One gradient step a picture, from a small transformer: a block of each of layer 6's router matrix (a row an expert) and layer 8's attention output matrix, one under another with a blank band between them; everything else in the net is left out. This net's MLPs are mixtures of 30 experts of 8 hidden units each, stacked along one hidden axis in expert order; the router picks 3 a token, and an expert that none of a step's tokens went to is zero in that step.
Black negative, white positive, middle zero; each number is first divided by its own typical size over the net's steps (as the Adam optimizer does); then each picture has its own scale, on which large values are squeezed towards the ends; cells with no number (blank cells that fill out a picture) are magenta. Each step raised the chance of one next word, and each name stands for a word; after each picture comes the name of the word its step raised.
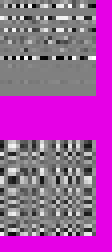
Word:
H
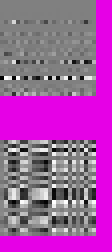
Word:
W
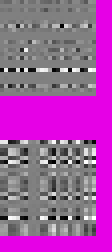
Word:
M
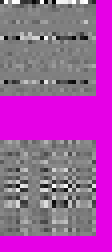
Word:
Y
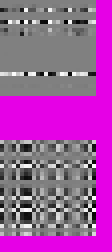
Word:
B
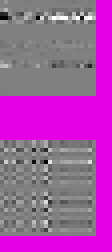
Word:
M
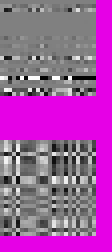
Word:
H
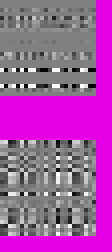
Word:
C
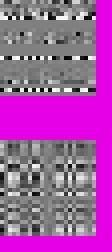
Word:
C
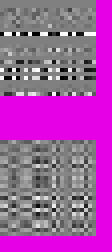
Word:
B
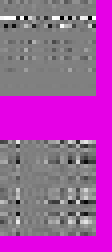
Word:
W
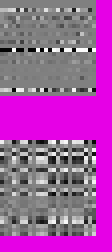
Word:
C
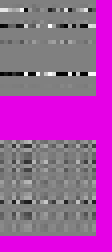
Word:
W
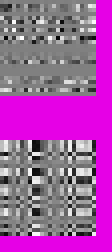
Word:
H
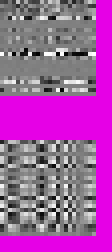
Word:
B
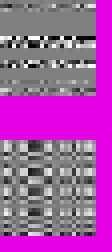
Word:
H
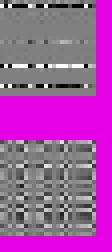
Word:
B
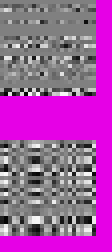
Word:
C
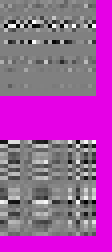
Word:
W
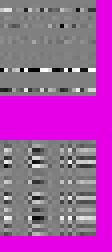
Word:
M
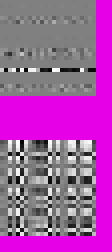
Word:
H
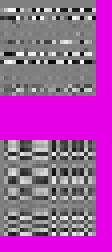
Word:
H
